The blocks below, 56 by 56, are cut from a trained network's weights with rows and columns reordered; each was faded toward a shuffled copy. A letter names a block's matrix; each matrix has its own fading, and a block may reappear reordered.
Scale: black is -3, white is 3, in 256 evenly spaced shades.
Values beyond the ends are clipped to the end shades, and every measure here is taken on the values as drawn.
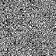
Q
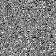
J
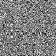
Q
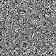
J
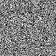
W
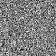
W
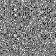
J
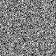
W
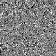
J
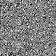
J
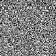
Q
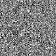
Q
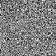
Q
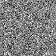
W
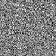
Q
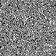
J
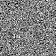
W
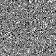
J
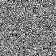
Q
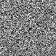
Q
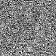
Q
